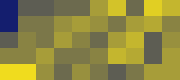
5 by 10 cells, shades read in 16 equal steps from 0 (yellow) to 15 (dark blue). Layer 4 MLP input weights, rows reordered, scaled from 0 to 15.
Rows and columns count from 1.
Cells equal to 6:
5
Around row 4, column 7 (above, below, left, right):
5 10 7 4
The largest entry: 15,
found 2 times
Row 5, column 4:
9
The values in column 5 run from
5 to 9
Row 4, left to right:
7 7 5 8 8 7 3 4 10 5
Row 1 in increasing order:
1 2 3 5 9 9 9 10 10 15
